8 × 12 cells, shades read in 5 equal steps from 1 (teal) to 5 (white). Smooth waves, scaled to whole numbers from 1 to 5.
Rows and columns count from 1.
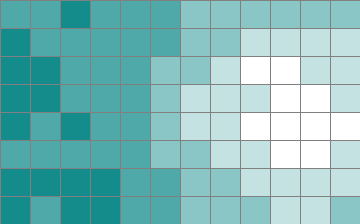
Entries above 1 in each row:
11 11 10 10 10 12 8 9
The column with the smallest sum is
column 1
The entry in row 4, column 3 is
2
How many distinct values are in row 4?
5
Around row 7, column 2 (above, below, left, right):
2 2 1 1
